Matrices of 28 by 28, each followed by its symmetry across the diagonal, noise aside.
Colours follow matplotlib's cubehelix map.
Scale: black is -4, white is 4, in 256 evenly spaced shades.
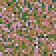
antisymmetric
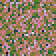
neither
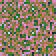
symmetric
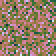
neither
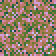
symmetric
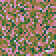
neither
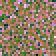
antisymmetric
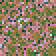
symmetric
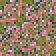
symmetric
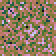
symmetric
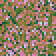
neither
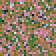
antisymmetric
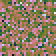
antisymmetric
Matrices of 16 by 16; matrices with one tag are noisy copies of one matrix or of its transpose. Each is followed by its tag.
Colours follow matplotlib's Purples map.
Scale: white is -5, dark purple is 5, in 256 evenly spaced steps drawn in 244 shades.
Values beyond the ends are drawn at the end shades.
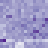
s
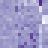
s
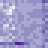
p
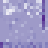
p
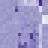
s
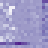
p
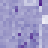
s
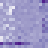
p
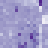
s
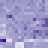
s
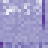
p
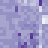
s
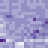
s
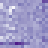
p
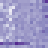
p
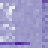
p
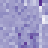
s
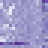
p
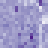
s
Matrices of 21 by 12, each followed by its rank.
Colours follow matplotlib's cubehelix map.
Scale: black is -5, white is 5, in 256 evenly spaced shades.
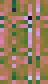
two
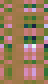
one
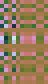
one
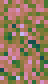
full rank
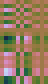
one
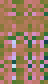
two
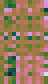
two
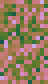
full rank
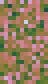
full rank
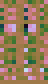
two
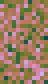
full rank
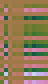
one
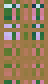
one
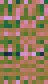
two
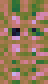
two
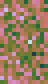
full rank
